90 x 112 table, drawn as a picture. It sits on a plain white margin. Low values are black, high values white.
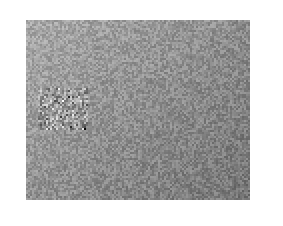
An odd patch, rougher than its surroundings, sits in the middle left. Fine speckle covers the field. The field climbs toward the top left. The top left is the ninth with the highest average. There are no regular stripes. Neither half mirrors the other.
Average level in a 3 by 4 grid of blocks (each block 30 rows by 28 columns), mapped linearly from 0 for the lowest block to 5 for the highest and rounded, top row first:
5432 / 4321 / 3210
